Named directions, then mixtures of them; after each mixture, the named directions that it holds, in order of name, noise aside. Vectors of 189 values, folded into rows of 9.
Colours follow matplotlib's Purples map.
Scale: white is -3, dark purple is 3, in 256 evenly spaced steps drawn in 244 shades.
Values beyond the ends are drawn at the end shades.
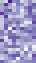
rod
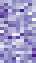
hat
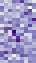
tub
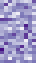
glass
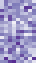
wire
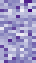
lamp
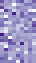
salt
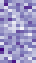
glass, wire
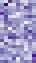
glass, hat, rod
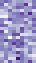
hat, salt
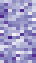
hat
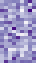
lamp, rod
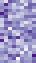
hat, rod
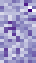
lamp, tub, wire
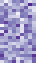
glass, hat, tub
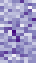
tub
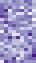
hat, lamp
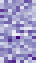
hat, lamp, wire
